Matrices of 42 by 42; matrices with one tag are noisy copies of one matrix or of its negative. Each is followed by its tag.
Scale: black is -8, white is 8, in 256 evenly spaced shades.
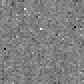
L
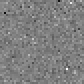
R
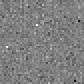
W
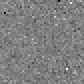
R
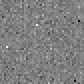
W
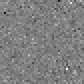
R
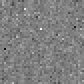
L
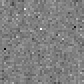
L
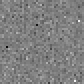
W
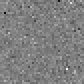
R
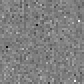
W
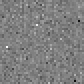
W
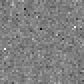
L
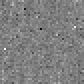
L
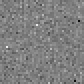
W
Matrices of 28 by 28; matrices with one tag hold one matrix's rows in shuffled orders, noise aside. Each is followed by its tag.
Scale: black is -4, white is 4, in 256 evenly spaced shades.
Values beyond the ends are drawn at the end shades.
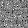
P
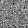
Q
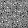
P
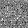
P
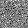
Q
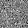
P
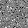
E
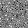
E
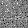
P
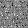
P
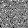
Q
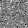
E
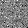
P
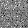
P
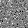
E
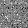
P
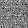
P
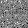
P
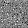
P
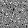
Q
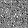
P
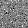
Q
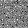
P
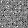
P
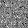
P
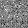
P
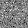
Q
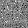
P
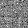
P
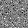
Q
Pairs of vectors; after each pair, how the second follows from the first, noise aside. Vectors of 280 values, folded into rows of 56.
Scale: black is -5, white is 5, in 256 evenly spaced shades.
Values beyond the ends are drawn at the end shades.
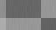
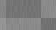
shrunk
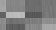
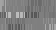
partly zeroed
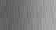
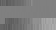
partly zeroed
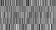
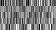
scaled up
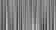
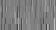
partly zeroed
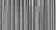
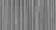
shrunk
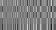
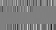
partly zeroed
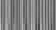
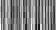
scaled up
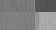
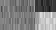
scaled up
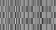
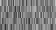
shuffled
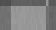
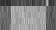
scaled up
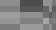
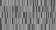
shuffled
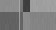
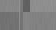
shrunk
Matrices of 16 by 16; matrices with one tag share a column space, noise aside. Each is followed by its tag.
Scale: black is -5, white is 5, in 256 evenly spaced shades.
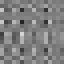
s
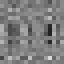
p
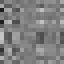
s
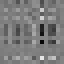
p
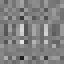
p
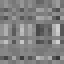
p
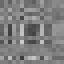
p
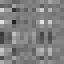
s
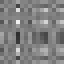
s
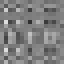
s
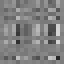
p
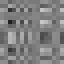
s
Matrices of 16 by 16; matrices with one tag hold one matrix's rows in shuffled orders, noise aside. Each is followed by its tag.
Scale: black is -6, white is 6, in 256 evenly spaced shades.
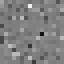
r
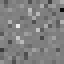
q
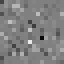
r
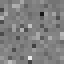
r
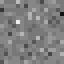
q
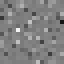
q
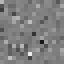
r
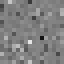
r
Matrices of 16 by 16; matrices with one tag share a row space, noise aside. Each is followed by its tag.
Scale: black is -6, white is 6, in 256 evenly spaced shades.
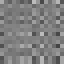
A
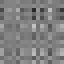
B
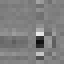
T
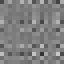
A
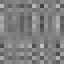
A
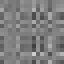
B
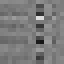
T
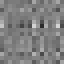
A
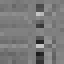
T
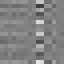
T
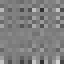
A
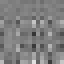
B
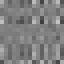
A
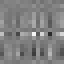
B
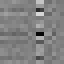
T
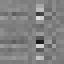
T
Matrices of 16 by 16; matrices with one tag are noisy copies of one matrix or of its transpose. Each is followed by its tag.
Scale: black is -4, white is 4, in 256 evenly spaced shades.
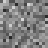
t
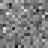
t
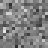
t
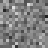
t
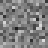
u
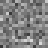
u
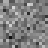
t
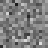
u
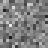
t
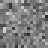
t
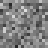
t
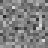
u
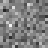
t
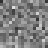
u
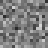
u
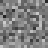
u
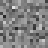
u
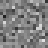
u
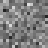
t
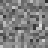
u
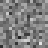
u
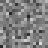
u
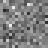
t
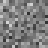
t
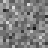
t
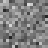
t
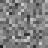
u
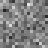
t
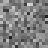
t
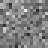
t
